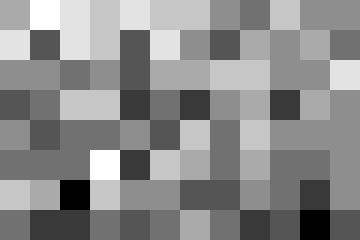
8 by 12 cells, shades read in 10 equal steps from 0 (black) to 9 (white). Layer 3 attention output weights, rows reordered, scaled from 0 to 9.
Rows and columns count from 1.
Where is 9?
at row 1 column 2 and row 6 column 4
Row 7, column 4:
7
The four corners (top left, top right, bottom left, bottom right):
6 5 4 3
